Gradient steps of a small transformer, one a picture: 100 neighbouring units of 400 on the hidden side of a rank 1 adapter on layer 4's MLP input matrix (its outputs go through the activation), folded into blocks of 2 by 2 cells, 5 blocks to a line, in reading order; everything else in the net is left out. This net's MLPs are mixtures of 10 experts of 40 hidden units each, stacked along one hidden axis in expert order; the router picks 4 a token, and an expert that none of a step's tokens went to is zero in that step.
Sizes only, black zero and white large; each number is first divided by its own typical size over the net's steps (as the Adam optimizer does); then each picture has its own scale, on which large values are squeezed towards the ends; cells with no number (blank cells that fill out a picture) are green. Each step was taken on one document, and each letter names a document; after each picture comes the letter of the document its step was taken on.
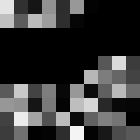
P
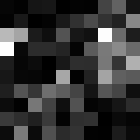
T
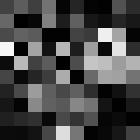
T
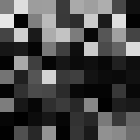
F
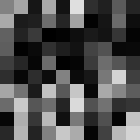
P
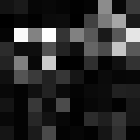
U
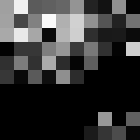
F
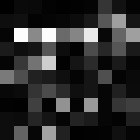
U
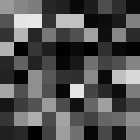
P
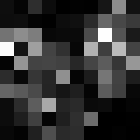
T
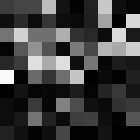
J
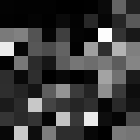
T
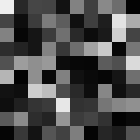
J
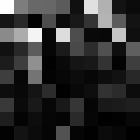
J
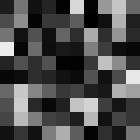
P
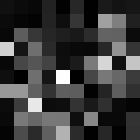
T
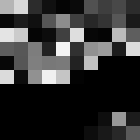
F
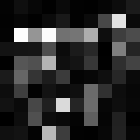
U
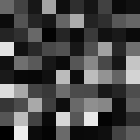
T
